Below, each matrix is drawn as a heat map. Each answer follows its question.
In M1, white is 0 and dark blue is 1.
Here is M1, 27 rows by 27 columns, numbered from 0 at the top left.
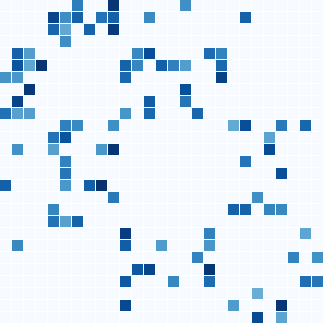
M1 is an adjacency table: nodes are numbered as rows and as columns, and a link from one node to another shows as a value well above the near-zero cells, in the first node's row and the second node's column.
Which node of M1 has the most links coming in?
node 5
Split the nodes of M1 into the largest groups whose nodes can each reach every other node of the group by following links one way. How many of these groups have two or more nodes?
1
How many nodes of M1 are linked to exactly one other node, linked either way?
2
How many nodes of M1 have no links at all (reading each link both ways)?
0
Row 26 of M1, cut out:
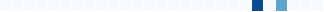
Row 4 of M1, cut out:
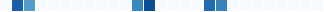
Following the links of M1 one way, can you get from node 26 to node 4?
yes
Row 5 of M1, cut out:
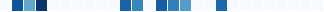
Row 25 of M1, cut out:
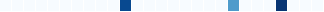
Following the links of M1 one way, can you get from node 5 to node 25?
yes
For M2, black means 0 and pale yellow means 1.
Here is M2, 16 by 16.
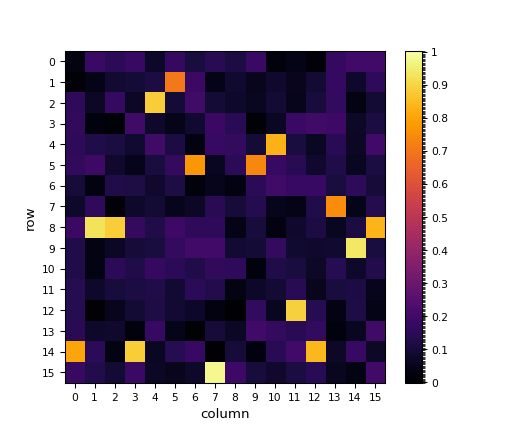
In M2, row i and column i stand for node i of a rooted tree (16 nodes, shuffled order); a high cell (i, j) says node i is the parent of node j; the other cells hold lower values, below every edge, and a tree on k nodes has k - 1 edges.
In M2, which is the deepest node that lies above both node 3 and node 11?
14
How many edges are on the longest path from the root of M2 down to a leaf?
6
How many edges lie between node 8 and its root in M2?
0
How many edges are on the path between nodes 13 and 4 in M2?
5
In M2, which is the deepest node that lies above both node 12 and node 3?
14
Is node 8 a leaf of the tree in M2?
no
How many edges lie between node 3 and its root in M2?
5
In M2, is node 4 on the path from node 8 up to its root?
no
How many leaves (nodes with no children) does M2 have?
6
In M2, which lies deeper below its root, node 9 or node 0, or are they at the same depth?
node 0
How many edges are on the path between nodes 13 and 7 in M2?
1
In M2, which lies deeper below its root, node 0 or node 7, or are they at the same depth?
node 0
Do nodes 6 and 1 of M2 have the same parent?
no
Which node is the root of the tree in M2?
8
